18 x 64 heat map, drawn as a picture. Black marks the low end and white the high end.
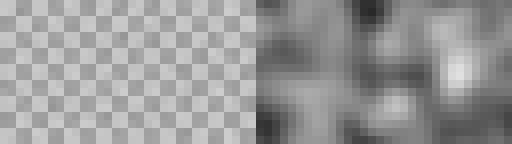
The table splits into one row of 2 panels. Panel 1,1: high, checkered. Panel 1,2: middling, blotchy, strong in contrast.
